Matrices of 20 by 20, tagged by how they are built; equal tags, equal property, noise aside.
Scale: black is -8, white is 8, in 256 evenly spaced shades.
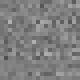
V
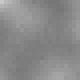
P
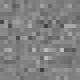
V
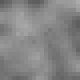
P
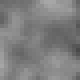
P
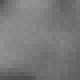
P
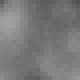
P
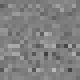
V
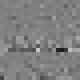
V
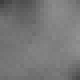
P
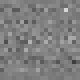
V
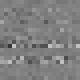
V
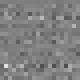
V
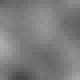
P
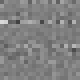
V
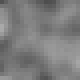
P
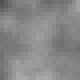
P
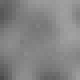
P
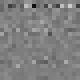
V
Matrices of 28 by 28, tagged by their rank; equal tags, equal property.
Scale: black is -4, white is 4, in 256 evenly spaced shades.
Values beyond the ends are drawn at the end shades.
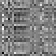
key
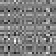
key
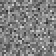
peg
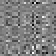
key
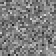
peg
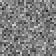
peg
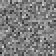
peg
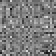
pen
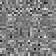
pen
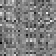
pen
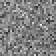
peg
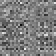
pen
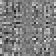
pen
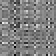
key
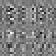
key
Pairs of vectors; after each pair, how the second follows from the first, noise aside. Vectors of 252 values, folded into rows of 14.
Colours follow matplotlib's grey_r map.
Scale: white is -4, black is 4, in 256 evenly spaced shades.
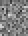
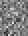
shuffled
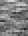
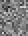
shuffled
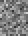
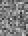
shuffled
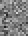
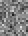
shuffled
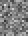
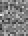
shuffled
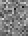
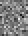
shuffled
